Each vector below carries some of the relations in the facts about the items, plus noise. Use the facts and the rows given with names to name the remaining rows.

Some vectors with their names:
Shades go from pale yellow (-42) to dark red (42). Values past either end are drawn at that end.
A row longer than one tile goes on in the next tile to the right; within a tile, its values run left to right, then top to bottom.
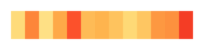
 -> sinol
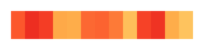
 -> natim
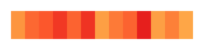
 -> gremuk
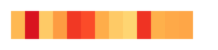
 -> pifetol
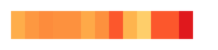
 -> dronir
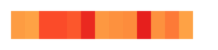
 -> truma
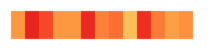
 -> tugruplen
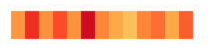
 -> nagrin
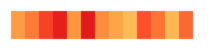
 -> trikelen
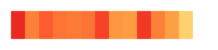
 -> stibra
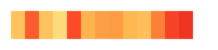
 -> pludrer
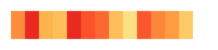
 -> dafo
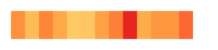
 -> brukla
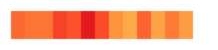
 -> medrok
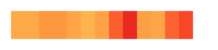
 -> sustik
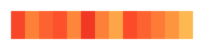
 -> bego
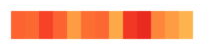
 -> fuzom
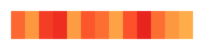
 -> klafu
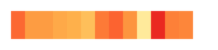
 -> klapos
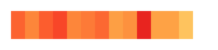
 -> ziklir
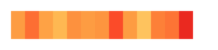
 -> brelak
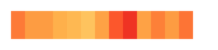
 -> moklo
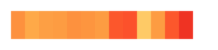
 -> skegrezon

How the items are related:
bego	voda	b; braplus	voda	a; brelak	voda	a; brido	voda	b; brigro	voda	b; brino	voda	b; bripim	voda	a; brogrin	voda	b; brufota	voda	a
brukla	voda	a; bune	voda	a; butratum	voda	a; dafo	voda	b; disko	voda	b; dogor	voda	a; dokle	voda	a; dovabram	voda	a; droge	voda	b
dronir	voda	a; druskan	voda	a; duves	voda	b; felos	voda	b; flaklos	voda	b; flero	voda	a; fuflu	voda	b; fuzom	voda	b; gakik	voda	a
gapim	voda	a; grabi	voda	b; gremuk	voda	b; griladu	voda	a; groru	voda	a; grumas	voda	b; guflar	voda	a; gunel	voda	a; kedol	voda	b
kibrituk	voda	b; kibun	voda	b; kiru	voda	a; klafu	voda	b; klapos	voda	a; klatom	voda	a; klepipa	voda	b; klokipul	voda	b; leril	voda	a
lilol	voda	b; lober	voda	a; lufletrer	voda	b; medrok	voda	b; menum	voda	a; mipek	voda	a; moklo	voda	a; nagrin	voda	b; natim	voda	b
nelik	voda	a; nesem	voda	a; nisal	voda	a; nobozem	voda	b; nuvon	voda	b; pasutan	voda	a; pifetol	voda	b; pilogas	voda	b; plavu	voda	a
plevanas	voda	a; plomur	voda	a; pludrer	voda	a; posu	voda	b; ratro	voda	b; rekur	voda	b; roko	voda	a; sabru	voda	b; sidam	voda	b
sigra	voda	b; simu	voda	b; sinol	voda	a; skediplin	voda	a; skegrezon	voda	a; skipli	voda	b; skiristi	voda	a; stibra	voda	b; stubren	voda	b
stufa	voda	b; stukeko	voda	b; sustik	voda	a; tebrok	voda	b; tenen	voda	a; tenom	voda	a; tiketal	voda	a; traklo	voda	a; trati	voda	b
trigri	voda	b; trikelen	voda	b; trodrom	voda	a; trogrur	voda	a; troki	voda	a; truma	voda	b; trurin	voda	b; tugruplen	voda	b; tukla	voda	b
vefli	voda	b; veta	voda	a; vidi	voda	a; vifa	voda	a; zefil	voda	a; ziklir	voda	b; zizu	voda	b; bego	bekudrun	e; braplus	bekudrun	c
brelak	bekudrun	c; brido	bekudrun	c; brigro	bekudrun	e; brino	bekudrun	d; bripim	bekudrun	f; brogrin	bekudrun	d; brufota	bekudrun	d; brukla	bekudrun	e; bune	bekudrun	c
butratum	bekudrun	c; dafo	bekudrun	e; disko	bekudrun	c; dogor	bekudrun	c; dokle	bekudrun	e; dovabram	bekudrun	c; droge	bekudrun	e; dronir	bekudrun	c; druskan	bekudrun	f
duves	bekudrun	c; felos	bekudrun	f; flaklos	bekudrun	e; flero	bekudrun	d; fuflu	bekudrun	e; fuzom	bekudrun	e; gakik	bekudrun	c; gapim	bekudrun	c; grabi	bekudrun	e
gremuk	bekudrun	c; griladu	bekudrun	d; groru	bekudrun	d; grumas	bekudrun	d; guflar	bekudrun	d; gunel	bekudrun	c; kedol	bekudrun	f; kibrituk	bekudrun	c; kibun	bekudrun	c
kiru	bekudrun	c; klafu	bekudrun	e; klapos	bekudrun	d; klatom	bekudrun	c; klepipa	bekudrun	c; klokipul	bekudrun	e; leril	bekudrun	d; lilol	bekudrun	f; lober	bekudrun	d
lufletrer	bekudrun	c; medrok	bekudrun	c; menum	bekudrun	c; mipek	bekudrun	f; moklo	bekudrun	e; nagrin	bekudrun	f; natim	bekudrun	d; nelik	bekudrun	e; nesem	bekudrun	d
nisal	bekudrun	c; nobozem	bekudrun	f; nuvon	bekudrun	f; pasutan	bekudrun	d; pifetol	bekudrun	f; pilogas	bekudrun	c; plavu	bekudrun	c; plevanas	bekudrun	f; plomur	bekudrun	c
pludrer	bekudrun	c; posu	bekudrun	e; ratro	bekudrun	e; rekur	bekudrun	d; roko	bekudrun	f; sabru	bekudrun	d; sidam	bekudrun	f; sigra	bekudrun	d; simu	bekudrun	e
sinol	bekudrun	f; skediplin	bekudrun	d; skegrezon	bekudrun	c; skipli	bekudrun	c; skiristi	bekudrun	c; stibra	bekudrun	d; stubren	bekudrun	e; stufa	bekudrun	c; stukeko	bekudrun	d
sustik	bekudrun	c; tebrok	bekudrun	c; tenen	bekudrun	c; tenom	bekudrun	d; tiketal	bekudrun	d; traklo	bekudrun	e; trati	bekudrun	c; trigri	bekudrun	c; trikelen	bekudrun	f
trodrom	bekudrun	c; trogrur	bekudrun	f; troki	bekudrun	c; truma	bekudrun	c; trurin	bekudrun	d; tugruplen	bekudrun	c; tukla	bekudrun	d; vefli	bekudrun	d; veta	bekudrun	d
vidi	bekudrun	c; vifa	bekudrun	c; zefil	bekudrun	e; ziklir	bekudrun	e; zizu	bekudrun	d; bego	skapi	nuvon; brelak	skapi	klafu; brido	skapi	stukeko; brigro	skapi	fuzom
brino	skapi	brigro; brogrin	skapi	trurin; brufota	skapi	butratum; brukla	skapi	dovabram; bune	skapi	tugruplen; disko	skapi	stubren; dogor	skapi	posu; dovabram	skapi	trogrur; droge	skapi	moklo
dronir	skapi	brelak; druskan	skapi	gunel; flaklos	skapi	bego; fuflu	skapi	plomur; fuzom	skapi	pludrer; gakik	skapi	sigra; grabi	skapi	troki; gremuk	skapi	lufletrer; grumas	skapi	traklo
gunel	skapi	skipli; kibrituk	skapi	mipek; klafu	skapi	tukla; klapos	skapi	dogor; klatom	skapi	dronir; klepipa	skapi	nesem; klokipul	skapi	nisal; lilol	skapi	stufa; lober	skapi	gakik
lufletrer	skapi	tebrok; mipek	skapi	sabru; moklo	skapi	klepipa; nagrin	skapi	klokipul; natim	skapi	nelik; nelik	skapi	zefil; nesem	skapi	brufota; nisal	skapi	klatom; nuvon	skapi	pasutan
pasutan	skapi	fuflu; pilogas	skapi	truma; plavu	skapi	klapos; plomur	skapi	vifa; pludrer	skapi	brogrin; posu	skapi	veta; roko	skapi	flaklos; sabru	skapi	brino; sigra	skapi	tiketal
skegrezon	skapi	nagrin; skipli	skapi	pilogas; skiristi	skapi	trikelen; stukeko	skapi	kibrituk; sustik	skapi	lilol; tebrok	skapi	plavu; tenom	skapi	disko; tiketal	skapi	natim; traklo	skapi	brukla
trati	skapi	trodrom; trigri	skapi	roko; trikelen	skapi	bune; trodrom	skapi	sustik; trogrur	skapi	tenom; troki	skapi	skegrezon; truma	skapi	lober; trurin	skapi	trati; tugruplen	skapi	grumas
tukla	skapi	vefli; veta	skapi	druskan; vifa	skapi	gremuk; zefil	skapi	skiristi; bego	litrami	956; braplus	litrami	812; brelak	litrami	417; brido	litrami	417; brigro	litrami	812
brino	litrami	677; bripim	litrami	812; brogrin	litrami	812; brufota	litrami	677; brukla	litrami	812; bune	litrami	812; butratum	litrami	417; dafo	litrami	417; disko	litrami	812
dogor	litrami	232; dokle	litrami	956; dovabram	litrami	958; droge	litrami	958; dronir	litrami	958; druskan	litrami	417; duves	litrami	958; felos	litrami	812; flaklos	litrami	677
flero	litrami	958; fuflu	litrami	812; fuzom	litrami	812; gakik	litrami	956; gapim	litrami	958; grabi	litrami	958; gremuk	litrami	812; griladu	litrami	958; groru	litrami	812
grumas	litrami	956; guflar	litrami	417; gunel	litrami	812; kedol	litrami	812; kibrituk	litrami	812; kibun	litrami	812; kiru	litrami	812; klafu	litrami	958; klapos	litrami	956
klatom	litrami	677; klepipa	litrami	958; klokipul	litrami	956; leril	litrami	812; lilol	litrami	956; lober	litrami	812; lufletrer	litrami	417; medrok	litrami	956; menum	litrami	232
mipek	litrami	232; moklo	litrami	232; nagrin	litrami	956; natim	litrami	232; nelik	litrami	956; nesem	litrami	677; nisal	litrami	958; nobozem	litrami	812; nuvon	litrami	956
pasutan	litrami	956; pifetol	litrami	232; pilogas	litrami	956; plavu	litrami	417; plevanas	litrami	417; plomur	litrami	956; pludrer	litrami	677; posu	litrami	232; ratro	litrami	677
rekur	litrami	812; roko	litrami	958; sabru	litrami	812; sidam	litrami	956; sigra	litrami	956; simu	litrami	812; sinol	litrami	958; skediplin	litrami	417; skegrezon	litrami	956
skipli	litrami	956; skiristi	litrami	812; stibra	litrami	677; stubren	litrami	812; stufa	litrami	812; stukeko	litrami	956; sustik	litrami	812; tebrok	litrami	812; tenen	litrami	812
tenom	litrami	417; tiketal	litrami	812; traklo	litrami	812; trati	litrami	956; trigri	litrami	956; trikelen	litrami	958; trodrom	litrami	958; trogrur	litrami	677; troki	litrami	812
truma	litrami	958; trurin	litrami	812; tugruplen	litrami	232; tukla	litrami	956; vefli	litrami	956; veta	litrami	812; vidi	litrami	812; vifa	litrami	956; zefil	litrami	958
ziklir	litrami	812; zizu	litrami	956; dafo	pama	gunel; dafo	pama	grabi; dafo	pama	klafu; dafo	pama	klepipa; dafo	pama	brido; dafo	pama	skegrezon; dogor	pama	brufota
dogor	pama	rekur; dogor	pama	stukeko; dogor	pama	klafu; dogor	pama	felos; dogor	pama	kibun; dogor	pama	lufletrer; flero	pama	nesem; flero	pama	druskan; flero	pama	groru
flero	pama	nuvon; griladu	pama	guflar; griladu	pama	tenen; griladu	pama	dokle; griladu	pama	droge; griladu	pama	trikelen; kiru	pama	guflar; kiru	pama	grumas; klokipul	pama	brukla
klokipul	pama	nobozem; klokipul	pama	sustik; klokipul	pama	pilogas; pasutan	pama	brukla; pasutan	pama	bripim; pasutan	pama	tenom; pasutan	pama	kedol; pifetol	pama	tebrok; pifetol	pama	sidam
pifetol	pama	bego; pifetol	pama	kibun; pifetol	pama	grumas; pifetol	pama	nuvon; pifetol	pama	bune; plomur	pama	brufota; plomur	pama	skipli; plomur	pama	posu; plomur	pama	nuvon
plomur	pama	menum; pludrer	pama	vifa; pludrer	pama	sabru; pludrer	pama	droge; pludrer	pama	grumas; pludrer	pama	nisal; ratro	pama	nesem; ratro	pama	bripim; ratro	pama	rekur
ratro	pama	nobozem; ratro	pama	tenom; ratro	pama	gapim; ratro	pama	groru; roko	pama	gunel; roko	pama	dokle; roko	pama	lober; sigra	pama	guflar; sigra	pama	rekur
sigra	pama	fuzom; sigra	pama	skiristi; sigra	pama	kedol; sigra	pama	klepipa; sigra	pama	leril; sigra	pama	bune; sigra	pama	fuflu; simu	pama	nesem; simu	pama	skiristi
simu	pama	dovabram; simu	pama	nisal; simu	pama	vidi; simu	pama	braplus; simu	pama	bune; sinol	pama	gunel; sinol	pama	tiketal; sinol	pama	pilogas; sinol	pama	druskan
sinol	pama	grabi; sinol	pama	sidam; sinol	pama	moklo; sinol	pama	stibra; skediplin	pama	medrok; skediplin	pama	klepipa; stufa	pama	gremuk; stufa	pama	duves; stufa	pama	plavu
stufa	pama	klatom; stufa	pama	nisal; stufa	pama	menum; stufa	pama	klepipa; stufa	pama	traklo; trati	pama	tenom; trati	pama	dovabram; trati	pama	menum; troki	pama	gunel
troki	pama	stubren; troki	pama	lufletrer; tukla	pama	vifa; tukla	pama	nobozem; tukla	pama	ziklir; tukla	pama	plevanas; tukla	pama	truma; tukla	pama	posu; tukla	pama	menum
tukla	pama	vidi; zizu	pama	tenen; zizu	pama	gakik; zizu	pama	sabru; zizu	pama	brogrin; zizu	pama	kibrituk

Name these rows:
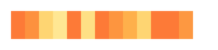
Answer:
skediplin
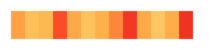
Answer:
bripim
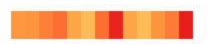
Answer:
tenen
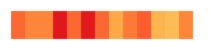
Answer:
sidam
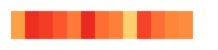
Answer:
disko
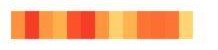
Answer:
klokipul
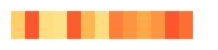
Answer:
dogor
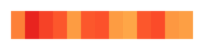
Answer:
brigro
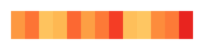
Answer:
butratum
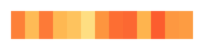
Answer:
tiketal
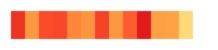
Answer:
rekur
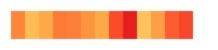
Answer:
vifa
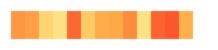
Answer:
pasutan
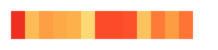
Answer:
guflar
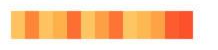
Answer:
kiru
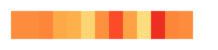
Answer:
veta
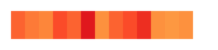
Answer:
lufletrer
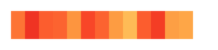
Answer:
flaklos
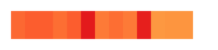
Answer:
brido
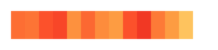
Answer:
fuflu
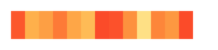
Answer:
dokle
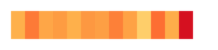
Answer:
trogrur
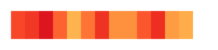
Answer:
brogrin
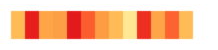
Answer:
stufa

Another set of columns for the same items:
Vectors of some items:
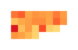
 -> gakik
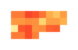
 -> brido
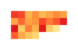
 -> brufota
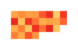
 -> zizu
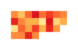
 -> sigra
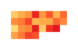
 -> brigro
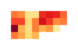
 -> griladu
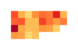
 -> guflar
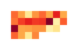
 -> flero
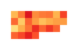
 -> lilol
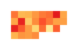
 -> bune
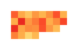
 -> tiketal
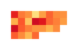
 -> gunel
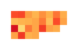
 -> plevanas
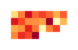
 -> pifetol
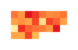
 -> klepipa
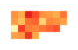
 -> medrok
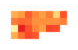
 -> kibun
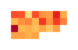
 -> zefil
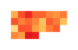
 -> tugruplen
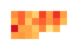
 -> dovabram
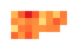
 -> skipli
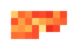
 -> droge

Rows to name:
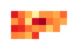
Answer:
troki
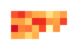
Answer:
plomur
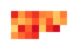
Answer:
dafo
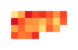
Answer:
grumas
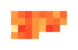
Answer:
duves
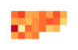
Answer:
mipek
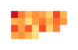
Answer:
plavu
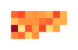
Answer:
druskan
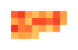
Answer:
menum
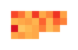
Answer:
nelik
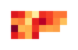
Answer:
roko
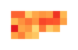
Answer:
gapim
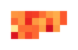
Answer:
stibra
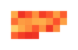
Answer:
trikelen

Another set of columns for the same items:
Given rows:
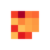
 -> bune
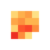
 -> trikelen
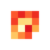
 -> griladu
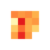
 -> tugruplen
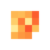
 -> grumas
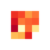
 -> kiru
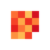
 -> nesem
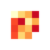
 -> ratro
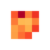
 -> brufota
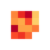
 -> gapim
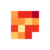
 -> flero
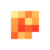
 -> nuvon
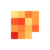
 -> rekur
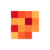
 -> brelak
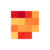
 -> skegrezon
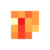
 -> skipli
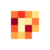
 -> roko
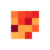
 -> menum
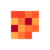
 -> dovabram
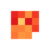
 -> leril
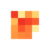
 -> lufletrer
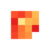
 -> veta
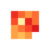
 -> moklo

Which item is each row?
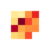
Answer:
trati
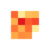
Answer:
klepipa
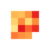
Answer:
posu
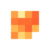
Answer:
zizu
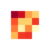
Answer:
gunel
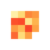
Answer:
pifetol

